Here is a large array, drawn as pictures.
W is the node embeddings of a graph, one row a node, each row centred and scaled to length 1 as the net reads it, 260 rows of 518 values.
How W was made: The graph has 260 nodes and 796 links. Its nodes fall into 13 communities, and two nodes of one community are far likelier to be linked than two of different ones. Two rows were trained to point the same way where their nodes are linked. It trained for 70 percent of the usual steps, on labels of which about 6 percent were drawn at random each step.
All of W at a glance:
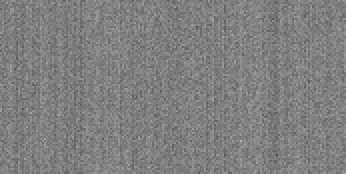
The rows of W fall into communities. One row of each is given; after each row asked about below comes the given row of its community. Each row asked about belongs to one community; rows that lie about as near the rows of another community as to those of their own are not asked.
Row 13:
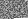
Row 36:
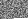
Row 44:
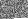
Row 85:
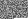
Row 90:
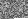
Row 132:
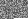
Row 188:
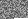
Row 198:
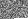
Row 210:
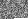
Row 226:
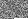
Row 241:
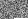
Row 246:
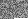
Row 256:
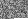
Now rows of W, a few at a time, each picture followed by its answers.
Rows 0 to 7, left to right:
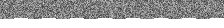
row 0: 13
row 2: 188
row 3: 36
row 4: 90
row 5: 226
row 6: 90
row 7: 210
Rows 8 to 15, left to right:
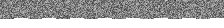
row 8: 188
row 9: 13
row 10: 44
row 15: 36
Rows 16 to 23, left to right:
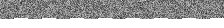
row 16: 241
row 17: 246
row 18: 44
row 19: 85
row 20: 210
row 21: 210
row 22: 90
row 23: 226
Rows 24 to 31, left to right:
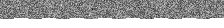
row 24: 36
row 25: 36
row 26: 132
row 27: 246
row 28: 188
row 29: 36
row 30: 246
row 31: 13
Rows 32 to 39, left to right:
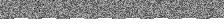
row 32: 198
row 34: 44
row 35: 13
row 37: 256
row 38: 241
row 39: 198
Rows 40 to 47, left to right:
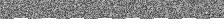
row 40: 13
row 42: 13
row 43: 36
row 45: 36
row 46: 210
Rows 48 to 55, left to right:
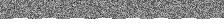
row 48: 256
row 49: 85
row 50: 44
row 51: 13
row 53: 241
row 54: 246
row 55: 44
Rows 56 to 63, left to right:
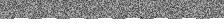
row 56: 85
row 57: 226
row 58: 90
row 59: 13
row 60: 90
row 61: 85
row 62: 36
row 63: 246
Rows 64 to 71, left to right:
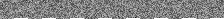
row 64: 241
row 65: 246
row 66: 246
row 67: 198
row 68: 132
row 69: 44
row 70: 210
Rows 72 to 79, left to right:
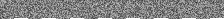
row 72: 198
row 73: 198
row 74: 226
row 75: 188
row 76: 90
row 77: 246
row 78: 256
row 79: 246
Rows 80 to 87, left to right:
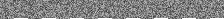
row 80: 256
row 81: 210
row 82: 246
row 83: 256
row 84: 132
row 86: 198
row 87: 198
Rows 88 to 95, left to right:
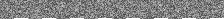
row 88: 241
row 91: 36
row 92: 210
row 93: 90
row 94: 36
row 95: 241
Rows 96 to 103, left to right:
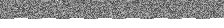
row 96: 85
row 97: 36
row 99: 36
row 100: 210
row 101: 198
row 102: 44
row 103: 188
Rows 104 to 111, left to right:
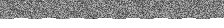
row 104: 226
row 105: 90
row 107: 210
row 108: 226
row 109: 85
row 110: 90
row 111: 188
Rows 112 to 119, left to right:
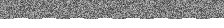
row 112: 246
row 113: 85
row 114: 44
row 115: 226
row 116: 188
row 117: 85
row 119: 256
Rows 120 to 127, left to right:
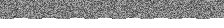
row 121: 132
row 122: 13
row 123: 44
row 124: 85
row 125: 44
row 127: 241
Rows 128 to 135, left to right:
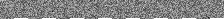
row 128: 210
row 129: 132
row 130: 90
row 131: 44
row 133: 256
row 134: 188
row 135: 188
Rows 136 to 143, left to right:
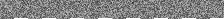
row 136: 210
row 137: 13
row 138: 85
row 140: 188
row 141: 241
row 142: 36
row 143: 188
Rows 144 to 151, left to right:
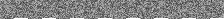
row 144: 210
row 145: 198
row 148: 44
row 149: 90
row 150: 188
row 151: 85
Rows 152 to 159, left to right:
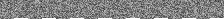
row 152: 90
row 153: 210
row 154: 44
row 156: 241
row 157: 188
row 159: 188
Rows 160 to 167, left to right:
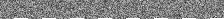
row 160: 132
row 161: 241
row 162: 241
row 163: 44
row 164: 44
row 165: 198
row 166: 226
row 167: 256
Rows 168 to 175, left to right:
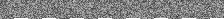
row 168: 210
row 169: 226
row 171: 246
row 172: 241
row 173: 241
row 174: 188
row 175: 226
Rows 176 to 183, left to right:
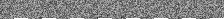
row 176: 246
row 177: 85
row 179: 13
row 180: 90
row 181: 44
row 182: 90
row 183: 246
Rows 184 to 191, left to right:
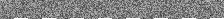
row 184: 210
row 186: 132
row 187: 85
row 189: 90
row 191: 241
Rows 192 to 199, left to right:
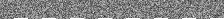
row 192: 241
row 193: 188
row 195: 13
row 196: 198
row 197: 13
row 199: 85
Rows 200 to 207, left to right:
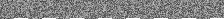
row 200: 36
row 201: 13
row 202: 246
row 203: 90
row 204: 85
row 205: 36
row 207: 44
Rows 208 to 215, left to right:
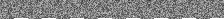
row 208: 90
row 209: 36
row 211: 85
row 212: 226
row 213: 44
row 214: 44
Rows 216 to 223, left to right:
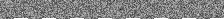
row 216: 210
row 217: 132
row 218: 90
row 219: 132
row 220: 246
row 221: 44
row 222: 210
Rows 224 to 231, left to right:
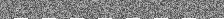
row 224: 188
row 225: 188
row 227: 241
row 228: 90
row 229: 241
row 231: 13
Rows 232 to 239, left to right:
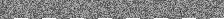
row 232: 36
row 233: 13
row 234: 36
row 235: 132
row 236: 210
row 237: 256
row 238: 85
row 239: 198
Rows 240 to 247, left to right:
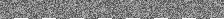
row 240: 188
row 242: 36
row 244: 36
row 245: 198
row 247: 210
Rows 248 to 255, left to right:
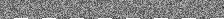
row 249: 226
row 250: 210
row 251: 256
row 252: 210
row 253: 36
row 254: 36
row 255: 198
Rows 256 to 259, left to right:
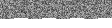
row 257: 44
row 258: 44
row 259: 246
